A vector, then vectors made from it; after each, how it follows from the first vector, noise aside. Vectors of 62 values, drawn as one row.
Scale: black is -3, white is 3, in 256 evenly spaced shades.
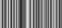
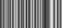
wrapped around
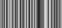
wrapped around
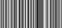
wrapped around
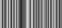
copied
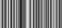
copied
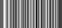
wrapped around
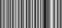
wrapped around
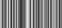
copied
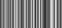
wrapped around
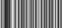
wrapped around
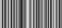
copied
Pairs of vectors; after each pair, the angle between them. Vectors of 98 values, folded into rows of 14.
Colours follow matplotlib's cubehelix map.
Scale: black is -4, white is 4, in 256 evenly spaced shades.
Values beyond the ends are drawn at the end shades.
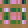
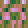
nearly opposite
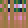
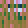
nearly opposite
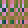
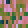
orthogonal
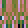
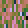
partly aligned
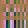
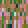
partly opposed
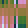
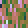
partly aligned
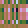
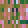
nearly parallel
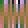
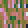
partly opposed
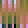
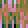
nearly parallel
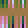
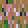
orthogonal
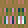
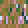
partly aligned
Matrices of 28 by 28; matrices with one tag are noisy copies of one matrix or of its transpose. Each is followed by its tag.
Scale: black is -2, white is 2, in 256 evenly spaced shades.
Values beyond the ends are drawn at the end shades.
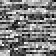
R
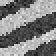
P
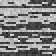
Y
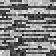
R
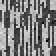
R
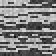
Y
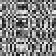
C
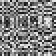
C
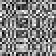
C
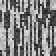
R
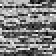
Y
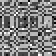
C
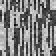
R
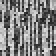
R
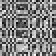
C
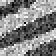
P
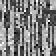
R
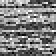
Y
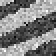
P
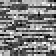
R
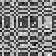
C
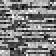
R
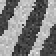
P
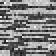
R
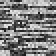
R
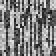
R
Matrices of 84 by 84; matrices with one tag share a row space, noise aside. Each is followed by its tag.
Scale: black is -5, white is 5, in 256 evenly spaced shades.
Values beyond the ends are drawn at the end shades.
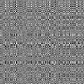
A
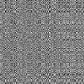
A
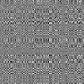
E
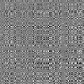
E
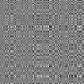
E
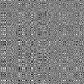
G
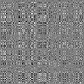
G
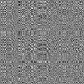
G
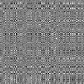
A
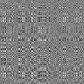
G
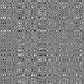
G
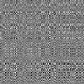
A
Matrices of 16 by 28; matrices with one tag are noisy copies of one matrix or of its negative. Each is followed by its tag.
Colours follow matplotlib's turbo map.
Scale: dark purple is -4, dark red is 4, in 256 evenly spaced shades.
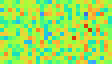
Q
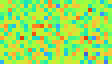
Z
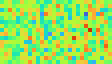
Q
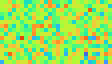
Z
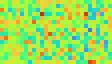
Q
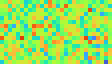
Z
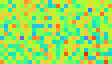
Z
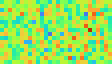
Q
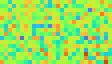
Z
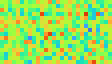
Q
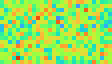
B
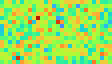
B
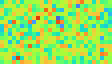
B
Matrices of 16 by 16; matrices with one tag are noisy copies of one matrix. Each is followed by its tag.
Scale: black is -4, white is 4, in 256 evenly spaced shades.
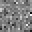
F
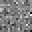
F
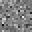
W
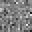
F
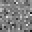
F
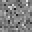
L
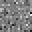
F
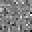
F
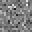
L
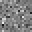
W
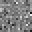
F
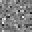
W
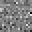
F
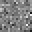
F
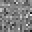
F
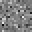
W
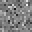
L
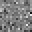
F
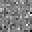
F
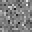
L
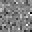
F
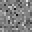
L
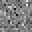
L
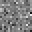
F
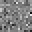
F
